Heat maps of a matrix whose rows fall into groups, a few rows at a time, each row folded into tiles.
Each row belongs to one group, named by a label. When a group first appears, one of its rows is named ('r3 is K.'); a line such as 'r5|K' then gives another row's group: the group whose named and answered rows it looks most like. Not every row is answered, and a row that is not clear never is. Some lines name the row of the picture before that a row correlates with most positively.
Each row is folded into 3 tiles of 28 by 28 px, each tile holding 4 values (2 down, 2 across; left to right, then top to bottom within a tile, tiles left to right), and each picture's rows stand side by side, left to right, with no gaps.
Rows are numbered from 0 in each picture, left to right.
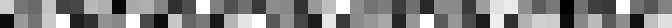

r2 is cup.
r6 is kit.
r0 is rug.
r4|kit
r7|cup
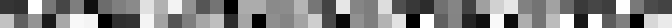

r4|rug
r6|rug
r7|cup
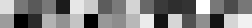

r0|kit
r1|rug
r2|cup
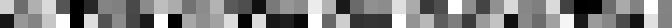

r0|rug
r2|rug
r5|cup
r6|rug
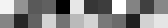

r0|kit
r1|cup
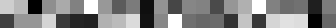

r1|kit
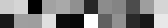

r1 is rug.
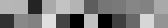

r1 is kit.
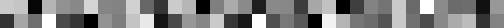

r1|rug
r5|kit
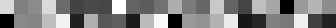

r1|cup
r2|rug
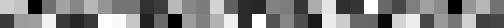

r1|kit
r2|rug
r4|cup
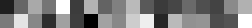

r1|rug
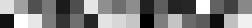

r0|kit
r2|cup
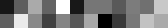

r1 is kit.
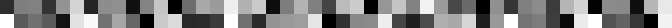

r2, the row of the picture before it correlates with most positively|1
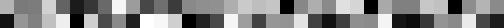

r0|rug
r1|cup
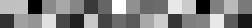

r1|cup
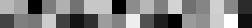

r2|rug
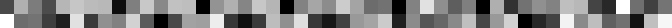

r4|kit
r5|kit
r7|cup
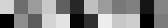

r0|rug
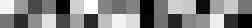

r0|kit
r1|kit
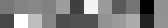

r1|kit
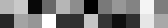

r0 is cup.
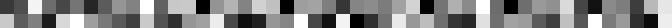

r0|cup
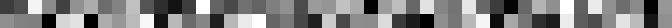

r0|cup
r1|rug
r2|cup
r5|rug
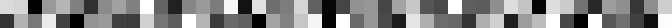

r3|rug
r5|cup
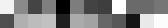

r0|kit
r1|cup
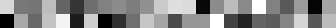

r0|rug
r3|kit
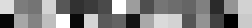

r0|rug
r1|cup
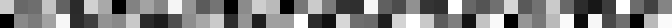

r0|rug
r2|kit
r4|cup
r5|cup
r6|rug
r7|cup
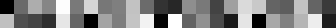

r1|rug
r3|rug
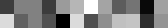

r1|kit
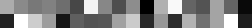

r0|kit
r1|kit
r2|rug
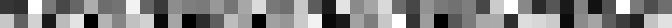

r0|cup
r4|rug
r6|kit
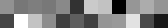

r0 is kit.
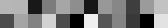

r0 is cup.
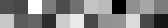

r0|cup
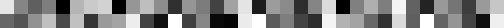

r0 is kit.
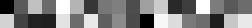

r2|cup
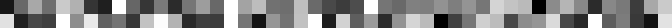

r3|rug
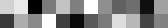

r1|kit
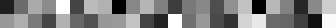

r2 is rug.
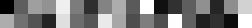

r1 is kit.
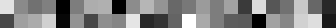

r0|kit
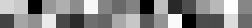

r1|kit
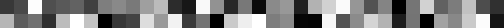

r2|cup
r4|kit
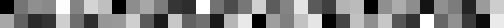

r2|cup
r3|rug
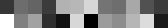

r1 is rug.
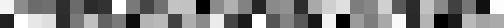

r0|kit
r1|cup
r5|kit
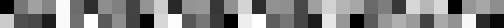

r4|kit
